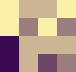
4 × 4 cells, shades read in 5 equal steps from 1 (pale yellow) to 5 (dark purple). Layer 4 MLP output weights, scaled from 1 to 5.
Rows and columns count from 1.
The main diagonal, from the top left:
1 3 2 3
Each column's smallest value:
1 2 1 1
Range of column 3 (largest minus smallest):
3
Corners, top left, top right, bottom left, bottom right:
1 1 5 3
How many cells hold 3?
3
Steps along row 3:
down same same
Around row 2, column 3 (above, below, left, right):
2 2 3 3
